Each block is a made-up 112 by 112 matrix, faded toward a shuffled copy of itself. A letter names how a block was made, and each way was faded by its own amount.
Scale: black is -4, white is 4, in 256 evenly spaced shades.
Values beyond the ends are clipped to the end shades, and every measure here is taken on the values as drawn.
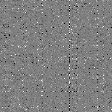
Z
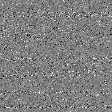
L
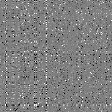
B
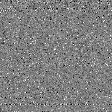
L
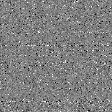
L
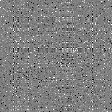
B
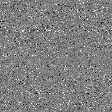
L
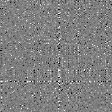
Z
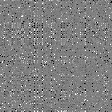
B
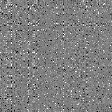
Z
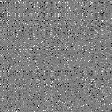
B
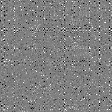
Z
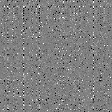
Z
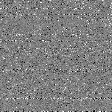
L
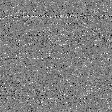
L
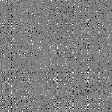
Z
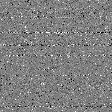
L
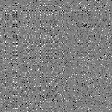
B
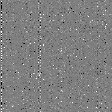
Z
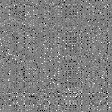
B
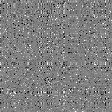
B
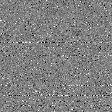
L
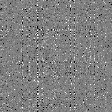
Z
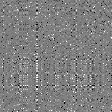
B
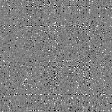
Z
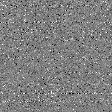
L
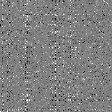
Z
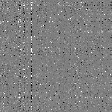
Z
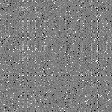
B
